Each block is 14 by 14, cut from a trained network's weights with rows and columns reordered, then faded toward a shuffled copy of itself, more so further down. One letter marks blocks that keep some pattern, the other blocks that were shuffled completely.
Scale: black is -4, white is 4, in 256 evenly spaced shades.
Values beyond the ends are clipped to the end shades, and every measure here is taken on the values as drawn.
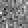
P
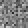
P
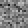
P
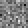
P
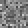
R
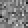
P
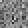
R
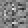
R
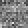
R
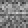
R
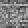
R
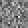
R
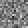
P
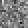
P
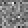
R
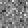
P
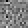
R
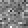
P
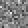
P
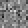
R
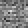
R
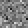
P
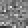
R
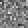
P
